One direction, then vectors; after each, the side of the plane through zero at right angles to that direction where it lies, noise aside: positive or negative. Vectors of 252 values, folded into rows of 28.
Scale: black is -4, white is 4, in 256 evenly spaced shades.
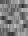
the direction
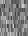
negative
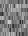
negative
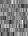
positive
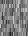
positive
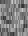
positive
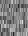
positive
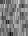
positive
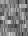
negative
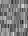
negative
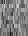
positive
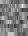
negative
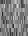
positive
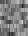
positive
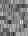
positive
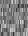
positive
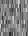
positive
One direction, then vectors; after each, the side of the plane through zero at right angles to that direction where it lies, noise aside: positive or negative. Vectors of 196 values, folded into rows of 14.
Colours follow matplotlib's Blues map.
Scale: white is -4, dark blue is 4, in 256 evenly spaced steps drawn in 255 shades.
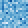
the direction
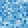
positive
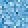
positive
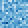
negative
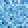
negative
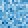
negative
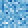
positive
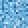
positive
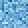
positive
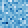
negative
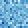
negative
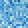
positive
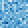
negative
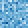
negative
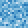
positive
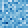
negative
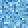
positive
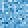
negative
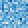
positive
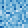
positive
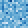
positive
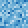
negative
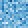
positive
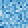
positive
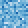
positive
